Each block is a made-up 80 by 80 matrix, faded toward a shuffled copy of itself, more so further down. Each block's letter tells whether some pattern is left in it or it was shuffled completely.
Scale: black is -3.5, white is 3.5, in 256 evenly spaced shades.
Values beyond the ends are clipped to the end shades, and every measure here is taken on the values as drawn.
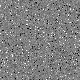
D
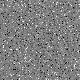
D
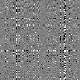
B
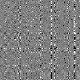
B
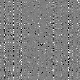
B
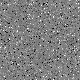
D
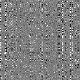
B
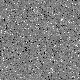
D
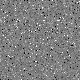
D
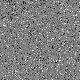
D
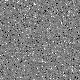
D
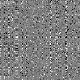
B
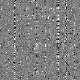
B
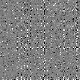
B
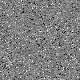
D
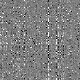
B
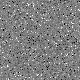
D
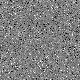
D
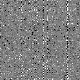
B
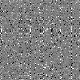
B
